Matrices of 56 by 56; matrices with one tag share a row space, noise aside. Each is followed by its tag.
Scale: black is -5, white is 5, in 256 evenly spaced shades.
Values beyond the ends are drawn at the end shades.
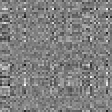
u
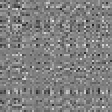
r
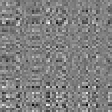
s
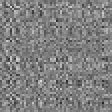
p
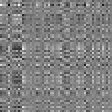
r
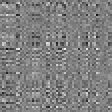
s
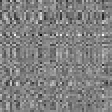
p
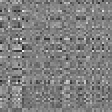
r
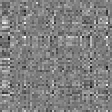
u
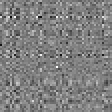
p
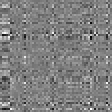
u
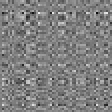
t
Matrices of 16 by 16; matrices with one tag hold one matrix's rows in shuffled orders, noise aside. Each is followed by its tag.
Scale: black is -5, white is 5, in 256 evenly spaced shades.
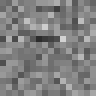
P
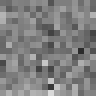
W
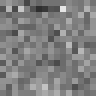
P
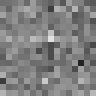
W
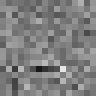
P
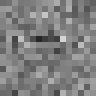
P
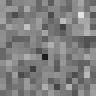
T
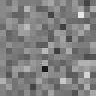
T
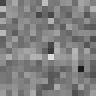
W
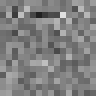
P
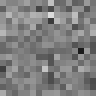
W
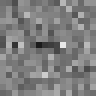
P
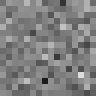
T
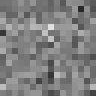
W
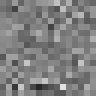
P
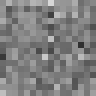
W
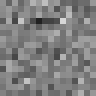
P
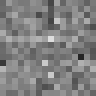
W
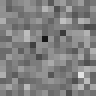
T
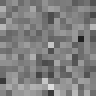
W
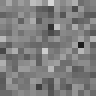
W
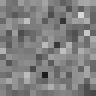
T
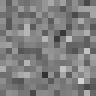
T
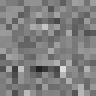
P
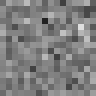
T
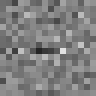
P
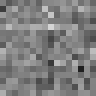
W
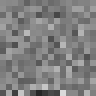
P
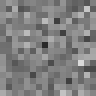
T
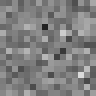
T
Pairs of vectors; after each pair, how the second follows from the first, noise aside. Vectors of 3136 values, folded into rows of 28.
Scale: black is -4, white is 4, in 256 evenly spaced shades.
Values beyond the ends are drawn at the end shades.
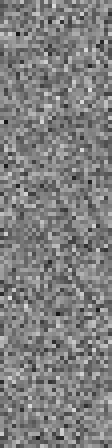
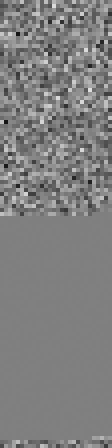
partly zeroed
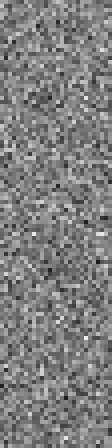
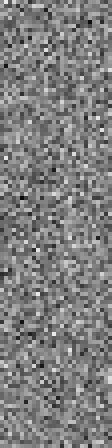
shuffled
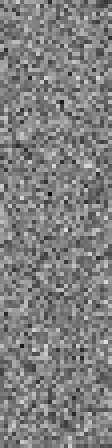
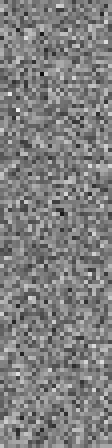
shuffled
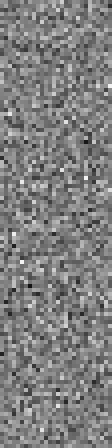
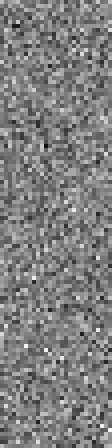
shuffled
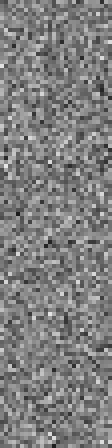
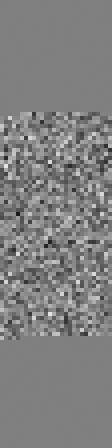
partly zeroed
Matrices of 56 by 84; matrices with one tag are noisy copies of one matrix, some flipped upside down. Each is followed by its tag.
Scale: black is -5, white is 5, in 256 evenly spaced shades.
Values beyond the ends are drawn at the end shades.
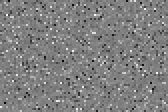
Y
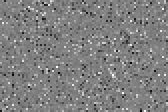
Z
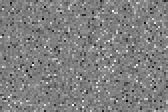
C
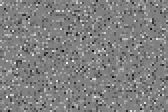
Y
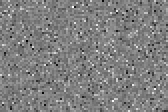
C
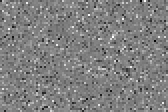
Z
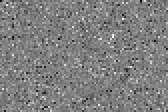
Z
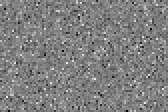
Y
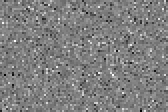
Z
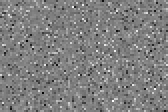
C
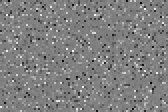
Y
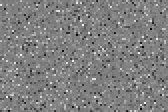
Y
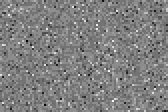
C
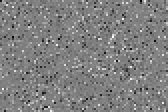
Z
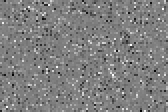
Z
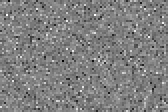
Y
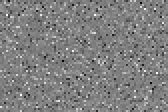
Y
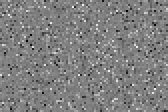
C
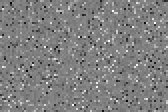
C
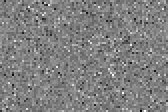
Z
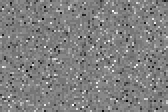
C
